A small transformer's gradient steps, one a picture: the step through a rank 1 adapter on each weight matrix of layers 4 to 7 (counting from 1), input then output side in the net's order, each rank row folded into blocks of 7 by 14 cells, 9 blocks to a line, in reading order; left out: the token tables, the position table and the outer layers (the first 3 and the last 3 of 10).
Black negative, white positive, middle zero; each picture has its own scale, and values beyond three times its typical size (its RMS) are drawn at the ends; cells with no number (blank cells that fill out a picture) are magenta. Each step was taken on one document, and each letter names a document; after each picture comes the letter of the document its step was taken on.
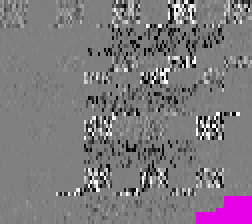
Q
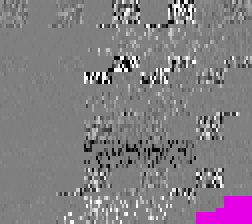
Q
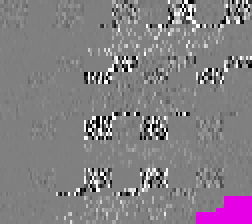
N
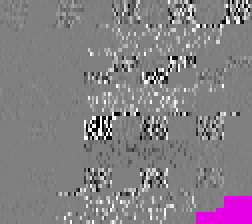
N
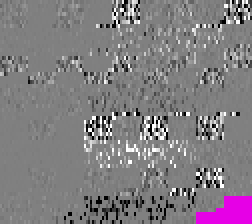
N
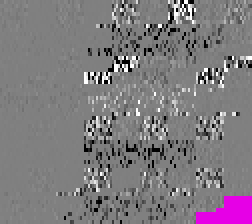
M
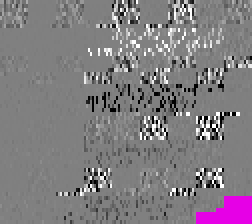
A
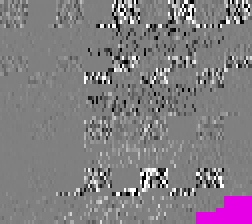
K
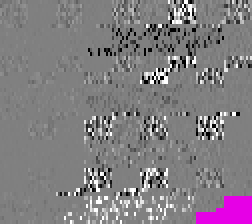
K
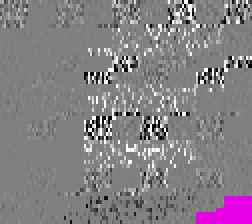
N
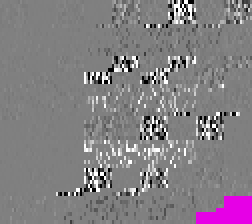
K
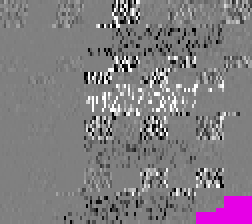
M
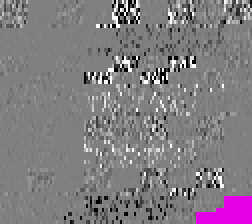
Q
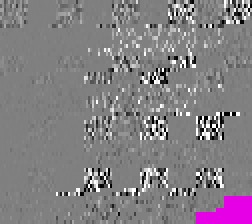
A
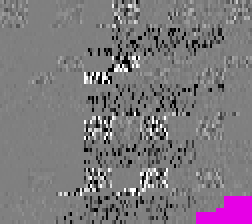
Q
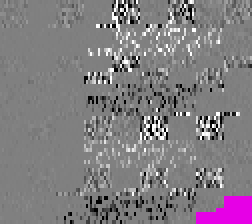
A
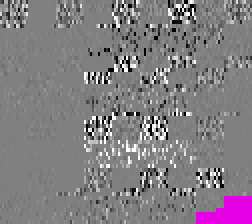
K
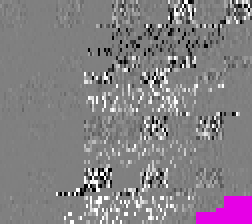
M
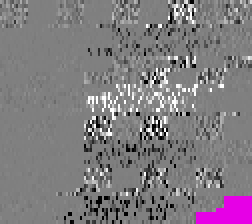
M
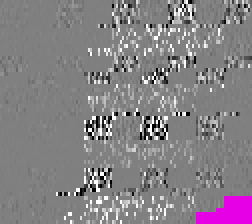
N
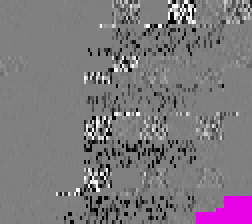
A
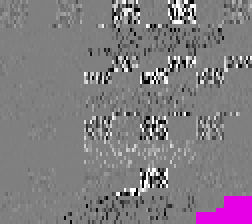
K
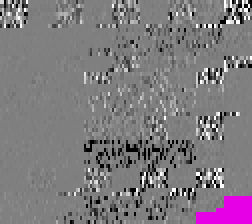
Q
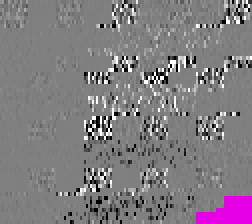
N
